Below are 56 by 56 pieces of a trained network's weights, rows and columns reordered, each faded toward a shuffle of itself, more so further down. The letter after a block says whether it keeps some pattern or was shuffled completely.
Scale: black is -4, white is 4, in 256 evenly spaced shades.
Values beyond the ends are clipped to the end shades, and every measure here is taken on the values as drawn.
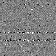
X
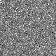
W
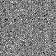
X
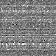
X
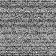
X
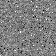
W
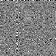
X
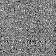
X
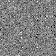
X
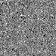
X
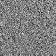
X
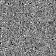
X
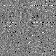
X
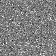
W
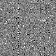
X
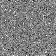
X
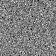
W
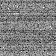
X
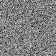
W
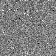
X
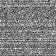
X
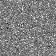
W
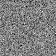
W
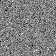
W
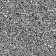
W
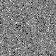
X
